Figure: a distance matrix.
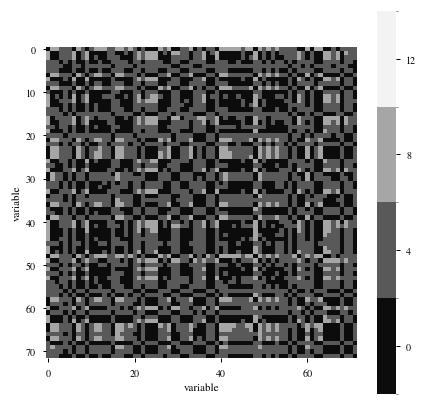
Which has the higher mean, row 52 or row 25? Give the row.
25
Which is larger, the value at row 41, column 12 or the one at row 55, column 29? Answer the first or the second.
the second
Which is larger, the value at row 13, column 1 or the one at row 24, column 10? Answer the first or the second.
the second
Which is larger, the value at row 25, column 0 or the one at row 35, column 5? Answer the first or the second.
the second
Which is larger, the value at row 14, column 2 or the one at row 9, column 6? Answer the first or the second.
the first
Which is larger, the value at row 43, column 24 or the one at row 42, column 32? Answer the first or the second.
the first
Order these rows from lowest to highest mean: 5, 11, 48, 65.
5, 11, 65, 48
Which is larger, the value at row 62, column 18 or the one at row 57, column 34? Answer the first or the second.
the second
